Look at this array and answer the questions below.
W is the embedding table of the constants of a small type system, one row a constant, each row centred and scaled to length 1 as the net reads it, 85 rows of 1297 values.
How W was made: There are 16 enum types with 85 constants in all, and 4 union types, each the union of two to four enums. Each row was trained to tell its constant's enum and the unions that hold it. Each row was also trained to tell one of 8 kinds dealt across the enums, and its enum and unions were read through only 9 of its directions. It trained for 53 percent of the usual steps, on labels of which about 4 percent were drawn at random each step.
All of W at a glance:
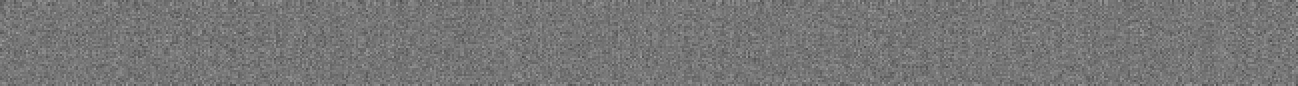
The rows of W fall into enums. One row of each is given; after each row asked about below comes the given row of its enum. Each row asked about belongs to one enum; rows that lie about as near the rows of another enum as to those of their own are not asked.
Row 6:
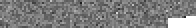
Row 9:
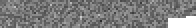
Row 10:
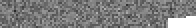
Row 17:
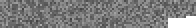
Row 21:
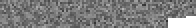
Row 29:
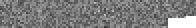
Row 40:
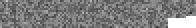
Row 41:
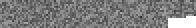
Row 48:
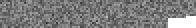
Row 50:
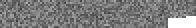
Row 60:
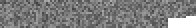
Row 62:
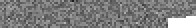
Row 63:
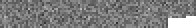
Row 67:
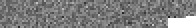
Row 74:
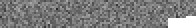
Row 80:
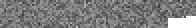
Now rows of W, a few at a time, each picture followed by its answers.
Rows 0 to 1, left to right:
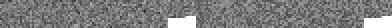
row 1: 74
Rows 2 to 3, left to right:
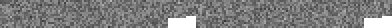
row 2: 10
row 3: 48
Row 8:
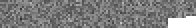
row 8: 74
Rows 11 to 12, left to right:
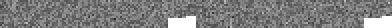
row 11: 41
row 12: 63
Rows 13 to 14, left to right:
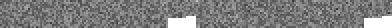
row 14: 62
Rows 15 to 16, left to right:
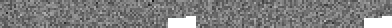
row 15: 74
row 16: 41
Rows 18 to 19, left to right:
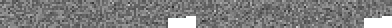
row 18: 6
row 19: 50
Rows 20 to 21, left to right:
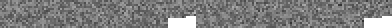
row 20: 74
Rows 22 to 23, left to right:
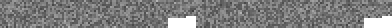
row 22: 10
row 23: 17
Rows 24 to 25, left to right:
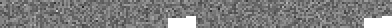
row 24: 17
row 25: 10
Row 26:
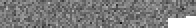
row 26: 50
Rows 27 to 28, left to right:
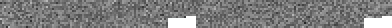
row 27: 6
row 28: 10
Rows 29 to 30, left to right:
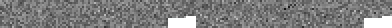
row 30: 50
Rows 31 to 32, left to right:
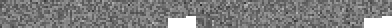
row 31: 48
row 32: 9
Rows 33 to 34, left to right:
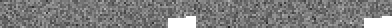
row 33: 74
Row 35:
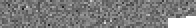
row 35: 10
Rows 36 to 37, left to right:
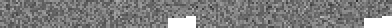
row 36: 17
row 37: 6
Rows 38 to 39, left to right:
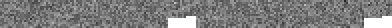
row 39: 17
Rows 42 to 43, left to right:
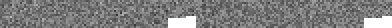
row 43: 17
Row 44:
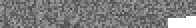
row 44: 62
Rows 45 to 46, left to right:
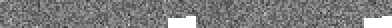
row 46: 60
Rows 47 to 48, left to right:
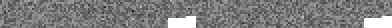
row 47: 40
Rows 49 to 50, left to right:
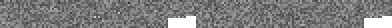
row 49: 21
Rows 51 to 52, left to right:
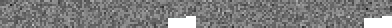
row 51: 10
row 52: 62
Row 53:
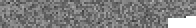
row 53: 62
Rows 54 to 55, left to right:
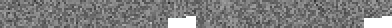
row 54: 50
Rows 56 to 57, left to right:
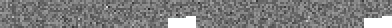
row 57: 62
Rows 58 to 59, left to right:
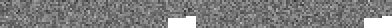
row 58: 48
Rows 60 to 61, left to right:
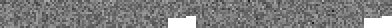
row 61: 63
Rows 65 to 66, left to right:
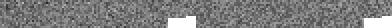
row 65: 48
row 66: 40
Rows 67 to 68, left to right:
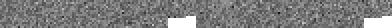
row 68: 74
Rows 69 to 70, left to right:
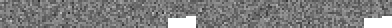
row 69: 6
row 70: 48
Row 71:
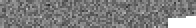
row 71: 62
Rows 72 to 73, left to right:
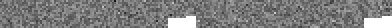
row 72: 21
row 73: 40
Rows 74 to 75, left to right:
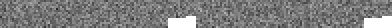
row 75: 17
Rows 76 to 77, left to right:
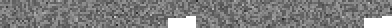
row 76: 6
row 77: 21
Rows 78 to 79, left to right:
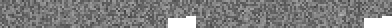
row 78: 60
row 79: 48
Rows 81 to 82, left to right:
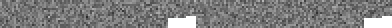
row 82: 21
